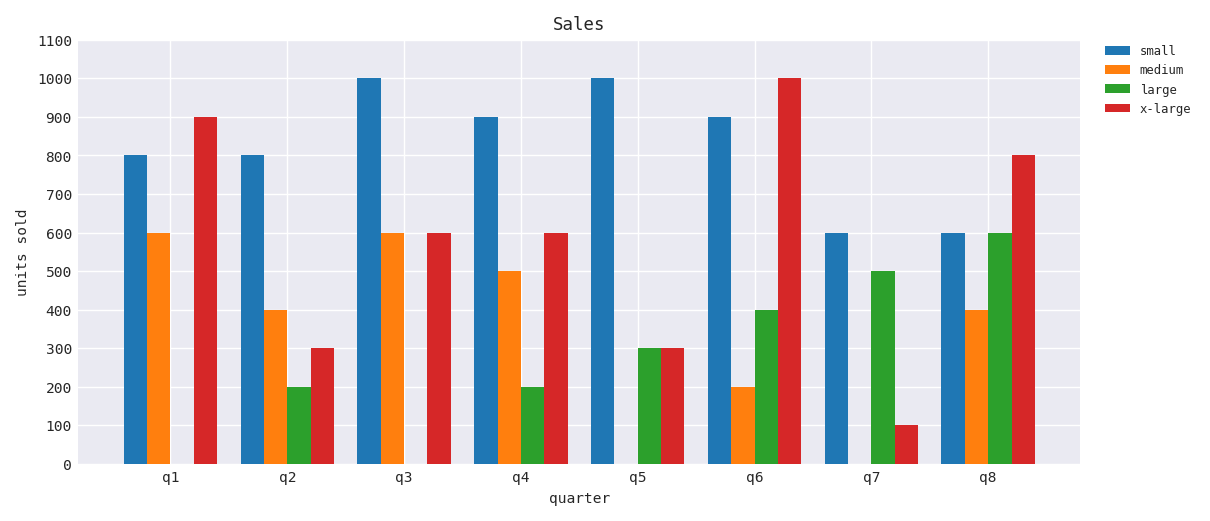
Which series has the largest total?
small
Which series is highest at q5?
small
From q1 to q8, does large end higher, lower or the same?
higher
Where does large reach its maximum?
q8
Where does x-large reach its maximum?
q6
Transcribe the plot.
Title: Sales
x-axis: quarter, ticks q1 q2 q3 q4 q5 q6 q7 q8
y-axis: units sold, ticks 0 100 200 300 400 500 600 700 800 900 1000 1100
Legend: small, medium, large, x-large
Values:
small: 800 800 1000 900 1000 900 600 600
medium: 600 400 600 500 0 200 0 400
large: 0 200 0 200 300 400 500 600
x-large: 900 300 600 600 300 1000 100 800
